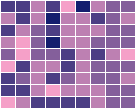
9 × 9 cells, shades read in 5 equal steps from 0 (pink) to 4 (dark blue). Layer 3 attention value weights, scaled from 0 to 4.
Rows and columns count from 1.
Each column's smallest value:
0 0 1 0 0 1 1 1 0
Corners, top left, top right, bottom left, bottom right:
3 2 0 2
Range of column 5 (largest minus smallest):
3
